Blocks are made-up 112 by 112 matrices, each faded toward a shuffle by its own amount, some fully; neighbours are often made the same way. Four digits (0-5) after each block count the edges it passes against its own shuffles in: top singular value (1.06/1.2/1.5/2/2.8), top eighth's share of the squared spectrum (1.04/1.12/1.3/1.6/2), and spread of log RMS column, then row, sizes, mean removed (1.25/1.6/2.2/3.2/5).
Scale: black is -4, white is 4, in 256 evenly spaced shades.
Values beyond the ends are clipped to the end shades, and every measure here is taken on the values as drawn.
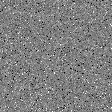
0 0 0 0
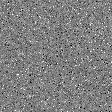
0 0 0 0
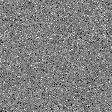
0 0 0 1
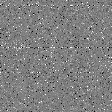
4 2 1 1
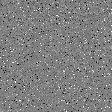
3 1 0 0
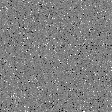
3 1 0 0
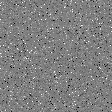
0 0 0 0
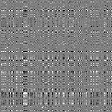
5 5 4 4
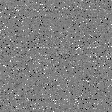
3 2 0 1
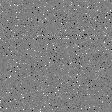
2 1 0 0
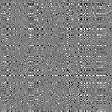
5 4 3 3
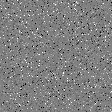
0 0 0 0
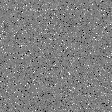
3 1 0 0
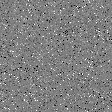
2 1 0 0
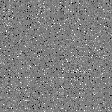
4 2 1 1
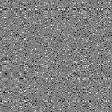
5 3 2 3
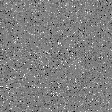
3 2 1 1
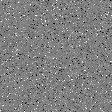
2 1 0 0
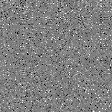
4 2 1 1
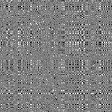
5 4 3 4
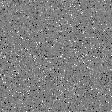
3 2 0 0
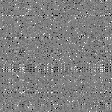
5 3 2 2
